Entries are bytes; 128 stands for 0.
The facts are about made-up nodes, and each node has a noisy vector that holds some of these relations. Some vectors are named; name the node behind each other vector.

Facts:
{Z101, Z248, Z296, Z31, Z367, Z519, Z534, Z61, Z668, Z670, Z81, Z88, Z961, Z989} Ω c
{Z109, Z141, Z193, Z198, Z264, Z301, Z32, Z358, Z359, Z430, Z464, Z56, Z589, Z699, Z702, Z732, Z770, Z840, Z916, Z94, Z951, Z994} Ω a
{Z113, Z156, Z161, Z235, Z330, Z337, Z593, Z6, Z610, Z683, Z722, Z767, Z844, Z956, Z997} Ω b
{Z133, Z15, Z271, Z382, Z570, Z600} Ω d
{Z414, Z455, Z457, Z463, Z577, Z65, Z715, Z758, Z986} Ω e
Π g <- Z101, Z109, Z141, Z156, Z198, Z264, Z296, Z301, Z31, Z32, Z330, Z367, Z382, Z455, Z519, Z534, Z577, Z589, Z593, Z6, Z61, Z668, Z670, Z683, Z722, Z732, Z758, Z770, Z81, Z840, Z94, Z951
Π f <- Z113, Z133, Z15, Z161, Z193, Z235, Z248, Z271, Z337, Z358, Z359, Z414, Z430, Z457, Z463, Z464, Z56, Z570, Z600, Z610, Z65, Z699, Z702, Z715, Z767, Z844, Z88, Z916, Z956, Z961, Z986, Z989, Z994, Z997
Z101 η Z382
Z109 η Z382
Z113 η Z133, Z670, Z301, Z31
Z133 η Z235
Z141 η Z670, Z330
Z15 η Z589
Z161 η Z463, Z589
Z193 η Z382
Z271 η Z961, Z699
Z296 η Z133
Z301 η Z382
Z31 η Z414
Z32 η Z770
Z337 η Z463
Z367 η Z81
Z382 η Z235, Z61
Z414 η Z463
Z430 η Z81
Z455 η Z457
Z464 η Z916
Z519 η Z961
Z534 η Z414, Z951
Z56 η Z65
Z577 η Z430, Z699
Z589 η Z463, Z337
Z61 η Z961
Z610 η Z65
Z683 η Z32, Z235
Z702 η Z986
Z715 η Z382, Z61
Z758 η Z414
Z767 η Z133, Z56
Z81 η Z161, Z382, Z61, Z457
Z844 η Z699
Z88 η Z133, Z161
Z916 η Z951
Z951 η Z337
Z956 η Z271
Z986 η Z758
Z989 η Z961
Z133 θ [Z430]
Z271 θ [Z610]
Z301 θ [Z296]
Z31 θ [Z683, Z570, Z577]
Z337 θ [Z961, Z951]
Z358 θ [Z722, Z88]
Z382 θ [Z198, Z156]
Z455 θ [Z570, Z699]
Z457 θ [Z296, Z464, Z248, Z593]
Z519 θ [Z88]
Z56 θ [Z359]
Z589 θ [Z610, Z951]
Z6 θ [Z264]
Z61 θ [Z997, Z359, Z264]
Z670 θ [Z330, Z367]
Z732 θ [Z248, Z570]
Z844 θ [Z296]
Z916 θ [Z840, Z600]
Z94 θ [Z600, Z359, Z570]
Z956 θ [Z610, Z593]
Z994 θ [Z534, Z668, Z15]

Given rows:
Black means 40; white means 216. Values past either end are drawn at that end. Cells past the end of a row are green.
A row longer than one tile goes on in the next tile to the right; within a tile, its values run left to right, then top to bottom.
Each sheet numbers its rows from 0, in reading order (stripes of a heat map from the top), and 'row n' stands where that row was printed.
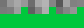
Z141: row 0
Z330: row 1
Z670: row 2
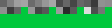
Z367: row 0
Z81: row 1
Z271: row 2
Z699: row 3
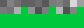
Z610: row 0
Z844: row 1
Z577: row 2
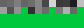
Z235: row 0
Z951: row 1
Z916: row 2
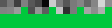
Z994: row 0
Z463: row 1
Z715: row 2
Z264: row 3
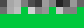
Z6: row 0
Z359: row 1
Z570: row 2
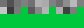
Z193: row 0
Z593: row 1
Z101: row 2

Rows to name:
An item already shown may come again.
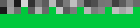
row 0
Z589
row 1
Z31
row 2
Z61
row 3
Z248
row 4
Z56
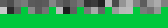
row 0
Z989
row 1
Z113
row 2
Z961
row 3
Z916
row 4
Z94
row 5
Z668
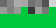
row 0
Z455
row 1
Z758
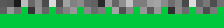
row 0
Z986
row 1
Z951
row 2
Z670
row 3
Z457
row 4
Z296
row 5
Z301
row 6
Z951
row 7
Z956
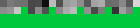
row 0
Z65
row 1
Z161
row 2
Z732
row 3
Z382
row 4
Z758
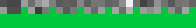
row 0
Z88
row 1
Z519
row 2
Z113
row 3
Z767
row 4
Z683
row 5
Z997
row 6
Z767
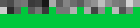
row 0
Z989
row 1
Z15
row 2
Z610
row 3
Z109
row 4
Z577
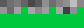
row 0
Z767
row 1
Z997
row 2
Z109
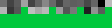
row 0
Z430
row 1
Z56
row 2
Z133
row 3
Z337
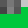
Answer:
Z534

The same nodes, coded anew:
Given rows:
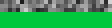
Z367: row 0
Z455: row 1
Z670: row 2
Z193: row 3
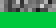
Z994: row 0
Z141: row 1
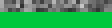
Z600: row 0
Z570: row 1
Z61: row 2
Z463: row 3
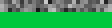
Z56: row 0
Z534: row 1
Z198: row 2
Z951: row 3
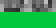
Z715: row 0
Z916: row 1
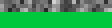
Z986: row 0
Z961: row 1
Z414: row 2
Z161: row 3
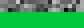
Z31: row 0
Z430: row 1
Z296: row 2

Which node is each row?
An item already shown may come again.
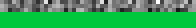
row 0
Z56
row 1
Z589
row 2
Z610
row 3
Z109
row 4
Z455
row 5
Z732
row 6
Z683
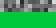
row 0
Z916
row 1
Z956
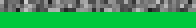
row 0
Z961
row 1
Z15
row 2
Z767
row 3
Z610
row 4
Z235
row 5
Z455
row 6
Z382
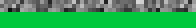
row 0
Z296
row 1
Z133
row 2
Z455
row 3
Z519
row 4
Z699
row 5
Z248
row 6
Z101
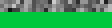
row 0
Z683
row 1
Z961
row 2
Z235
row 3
Z951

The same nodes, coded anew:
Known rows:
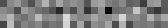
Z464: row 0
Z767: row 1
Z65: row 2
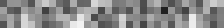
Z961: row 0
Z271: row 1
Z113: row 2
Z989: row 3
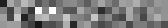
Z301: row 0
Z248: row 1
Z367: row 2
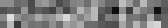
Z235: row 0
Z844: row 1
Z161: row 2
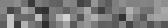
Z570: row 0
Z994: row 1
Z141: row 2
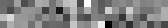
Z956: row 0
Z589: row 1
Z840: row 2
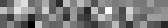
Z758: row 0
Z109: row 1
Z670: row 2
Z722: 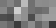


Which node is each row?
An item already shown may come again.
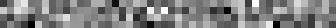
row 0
Z758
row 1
Z956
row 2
Z301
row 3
Z15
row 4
Z589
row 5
Z534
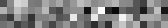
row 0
Z534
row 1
Z296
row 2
Z133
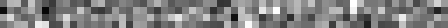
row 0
Z337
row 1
Z65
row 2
Z699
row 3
Z457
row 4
Z61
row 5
Z951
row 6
Z31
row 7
Z610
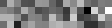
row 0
Z359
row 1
Z382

